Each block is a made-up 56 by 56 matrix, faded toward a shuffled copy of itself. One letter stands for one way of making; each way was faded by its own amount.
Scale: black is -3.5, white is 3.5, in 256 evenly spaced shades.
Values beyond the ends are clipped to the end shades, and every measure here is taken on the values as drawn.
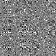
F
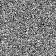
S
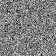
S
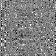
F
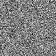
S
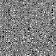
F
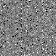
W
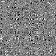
F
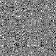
F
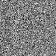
S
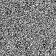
S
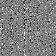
W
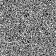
S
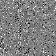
W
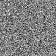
S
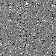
W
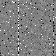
W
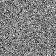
S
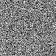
S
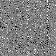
W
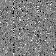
W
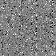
W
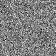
S
